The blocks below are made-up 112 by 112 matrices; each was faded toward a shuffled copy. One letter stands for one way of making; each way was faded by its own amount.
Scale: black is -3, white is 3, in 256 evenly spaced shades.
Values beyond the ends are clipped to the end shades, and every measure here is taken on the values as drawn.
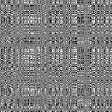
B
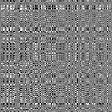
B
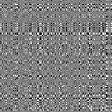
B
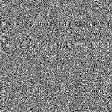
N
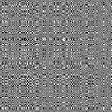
B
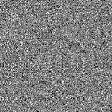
N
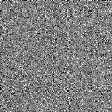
N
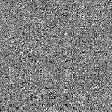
N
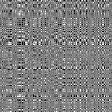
B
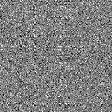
N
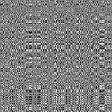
B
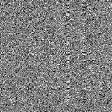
N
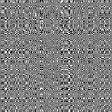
B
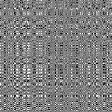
B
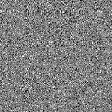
N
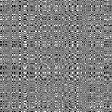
B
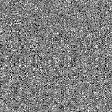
N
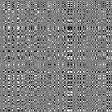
B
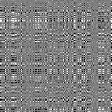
B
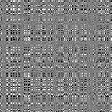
B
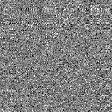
N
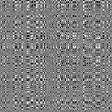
B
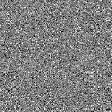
N
